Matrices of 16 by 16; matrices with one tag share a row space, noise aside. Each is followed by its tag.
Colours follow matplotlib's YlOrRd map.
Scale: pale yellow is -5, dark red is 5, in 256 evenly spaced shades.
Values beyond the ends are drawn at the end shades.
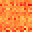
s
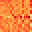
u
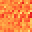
u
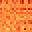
s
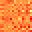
u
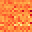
u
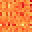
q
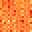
q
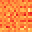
s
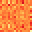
q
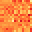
u
